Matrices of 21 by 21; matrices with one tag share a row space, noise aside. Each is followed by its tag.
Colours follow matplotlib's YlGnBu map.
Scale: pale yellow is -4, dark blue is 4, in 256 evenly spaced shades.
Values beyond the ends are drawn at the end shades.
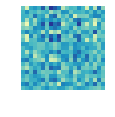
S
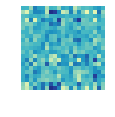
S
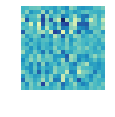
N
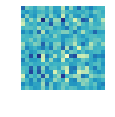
N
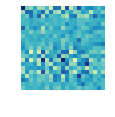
N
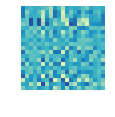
N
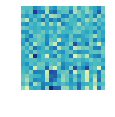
S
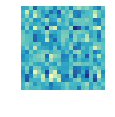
S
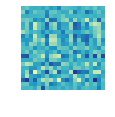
S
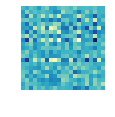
S
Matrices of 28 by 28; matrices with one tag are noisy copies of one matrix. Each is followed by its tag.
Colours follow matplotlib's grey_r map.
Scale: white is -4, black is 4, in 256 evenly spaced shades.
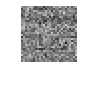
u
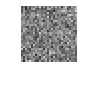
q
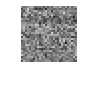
u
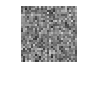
q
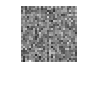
q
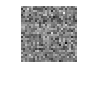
u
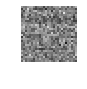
u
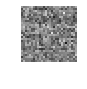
u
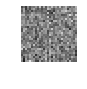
q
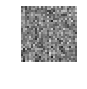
q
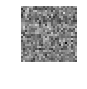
u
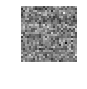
u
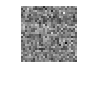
u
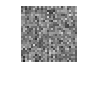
q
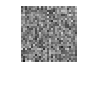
q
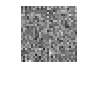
q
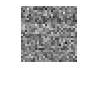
u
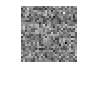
u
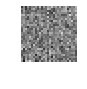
q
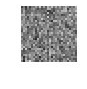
q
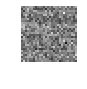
u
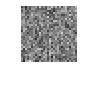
q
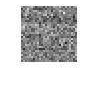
u
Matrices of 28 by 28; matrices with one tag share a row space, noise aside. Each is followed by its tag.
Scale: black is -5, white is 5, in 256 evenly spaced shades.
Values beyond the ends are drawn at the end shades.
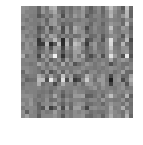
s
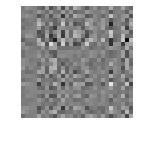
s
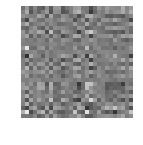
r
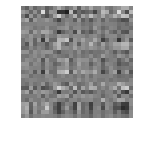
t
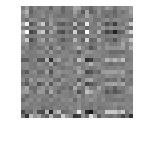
r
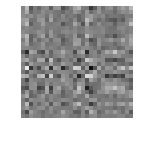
r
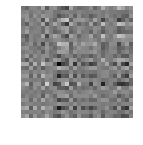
t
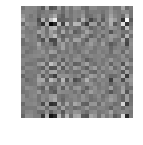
s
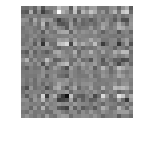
t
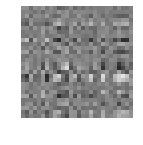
t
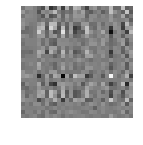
s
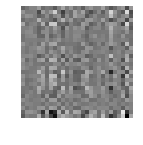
s
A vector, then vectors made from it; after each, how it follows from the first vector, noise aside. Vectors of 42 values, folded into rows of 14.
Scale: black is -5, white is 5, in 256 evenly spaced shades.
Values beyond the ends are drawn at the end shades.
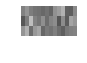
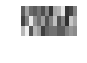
scaled up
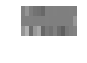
partly zeroed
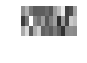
scaled up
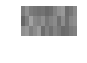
shrunk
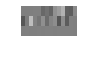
partly zeroed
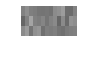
shrunk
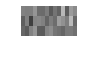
sign-scrambled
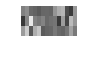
scaled up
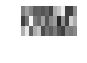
scaled up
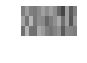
sign-scrambled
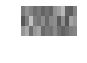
copied
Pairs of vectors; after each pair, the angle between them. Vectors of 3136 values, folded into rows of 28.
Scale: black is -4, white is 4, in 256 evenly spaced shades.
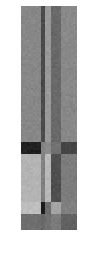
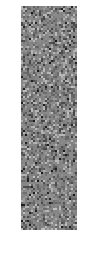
orthogonal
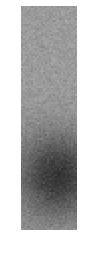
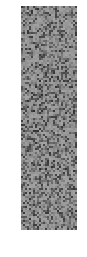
orthogonal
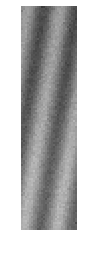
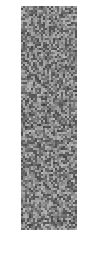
orthogonal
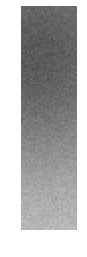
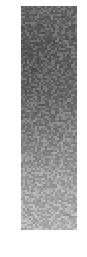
nearly parallel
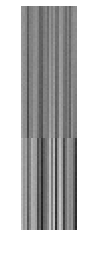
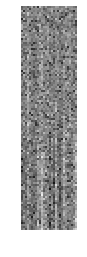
partly opposed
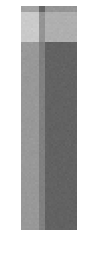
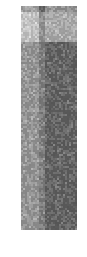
nearly parallel
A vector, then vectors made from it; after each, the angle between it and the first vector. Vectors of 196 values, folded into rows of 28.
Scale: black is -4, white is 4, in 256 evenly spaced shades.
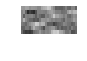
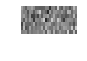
orthogonal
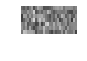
partly opposed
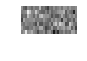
partly opposed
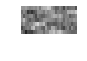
nearly parallel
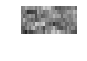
nearly parallel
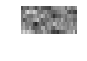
nearly opposite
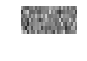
orthogonal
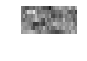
nearly opposite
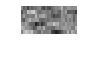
nearly opposite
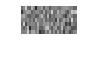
orthogonal
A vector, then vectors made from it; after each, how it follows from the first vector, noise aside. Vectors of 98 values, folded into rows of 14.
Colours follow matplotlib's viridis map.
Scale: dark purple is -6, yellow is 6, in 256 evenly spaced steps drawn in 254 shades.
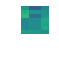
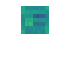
wrapped around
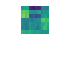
scaled up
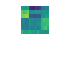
scaled up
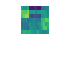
scaled up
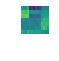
scaled up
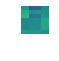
copied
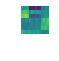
scaled up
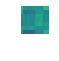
wrapped around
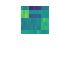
scaled up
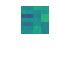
wrapped around
